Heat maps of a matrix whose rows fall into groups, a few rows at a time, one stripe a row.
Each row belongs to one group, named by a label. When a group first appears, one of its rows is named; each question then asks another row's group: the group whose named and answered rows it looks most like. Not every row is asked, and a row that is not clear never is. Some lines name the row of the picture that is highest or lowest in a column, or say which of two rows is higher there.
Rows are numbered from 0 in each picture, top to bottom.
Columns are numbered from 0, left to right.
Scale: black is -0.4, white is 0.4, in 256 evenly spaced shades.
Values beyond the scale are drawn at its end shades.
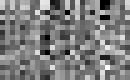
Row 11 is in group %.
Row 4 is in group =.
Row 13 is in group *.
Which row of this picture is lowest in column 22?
12
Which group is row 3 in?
%
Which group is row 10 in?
=
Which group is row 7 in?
=
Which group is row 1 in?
%
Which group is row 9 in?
*
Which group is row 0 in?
%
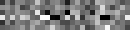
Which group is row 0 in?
=
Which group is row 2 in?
=
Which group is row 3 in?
%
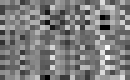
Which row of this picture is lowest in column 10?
5
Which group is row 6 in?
=
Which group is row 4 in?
=
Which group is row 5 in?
%
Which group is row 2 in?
=
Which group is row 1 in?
*
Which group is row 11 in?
*
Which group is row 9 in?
*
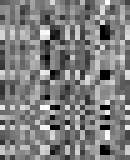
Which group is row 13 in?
=
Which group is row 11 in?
=
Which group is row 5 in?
%
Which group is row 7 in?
%
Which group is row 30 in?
%
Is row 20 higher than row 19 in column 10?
Yes
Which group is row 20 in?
*
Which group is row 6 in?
%
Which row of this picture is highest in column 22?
16
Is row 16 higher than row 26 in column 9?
No
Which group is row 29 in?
%
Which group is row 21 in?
%
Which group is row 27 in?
*
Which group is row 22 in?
*
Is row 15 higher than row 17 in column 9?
Yes
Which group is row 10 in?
=
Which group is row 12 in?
=
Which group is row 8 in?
=
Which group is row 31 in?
=
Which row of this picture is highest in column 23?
11
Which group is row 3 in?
=
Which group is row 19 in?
=
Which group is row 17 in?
=
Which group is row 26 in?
*
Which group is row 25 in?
%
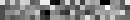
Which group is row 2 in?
=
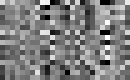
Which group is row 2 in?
*
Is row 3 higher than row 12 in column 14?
Yes
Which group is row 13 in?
=
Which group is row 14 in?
=
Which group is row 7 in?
*
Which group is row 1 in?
=
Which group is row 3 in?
=
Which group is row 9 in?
*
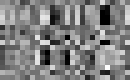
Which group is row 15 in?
*
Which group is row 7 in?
=
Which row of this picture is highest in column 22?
9
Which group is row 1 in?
%
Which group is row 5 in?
=
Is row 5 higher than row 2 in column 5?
No
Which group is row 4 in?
%
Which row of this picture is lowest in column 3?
9
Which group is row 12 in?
=
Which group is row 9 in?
*
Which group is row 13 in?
*
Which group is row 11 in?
=
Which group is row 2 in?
%
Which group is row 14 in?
%
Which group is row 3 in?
%
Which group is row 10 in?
=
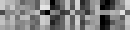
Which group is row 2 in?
=
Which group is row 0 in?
%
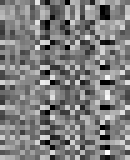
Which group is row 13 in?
%
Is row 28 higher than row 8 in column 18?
No
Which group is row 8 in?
%
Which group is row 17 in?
=
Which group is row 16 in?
%
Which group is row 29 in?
%
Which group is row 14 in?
=
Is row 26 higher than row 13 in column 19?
No
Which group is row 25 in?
%
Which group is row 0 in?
=
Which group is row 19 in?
*
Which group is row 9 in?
=
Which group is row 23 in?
*
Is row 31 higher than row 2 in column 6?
Yes
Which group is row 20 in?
=
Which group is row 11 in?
=
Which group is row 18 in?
*
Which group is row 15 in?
*
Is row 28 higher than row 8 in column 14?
Yes
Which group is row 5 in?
=
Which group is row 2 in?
%
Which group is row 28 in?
=
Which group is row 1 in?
%
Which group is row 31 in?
%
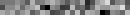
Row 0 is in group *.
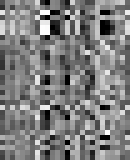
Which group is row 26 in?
*
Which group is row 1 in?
=
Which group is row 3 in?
=
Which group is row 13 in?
=
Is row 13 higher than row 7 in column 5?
No
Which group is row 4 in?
%
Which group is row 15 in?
=
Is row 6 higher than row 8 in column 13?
Yes
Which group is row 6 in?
%
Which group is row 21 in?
%
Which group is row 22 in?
=
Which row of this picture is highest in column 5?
21
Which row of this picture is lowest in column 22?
5
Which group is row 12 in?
=
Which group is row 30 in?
=
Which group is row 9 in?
*
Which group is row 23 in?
=
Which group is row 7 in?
=
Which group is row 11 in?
=
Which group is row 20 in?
*
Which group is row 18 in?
=
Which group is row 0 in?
=
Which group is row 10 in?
*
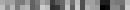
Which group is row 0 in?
%
